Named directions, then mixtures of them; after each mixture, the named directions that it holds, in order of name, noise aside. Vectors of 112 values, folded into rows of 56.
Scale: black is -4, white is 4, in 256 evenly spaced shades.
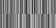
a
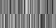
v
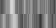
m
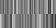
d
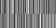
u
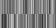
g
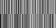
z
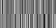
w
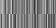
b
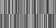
b, z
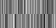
v, w, z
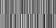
b, d, w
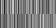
u, z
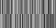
d, w, z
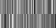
b, d, g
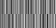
b, u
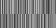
u, w, z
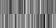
v, w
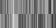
d, g, m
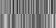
d, z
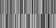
a, v, w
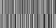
b, w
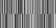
v, w, z
